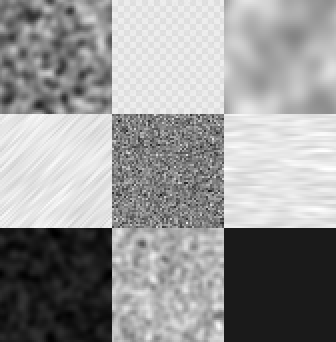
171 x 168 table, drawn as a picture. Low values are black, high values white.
The table splits into 3 rows of 3 panels. Panel 1,1: middling, blotchy, strong in contrast. Panel 1,2: very high, checkered, faint in contrast. Panel 1,3: high, smooth. Panel 2,1: very high, slanting up to the right, faint in contrast. Panel 2,2: middling, fine-grained, strong in contrast. Panel 2,3: very high, streaked across, faint in contrast. Panel 3,1: very low, blotchy, faint in contrast. Panel 3,2: high, blotchy. Panel 3,3: very low, flat.
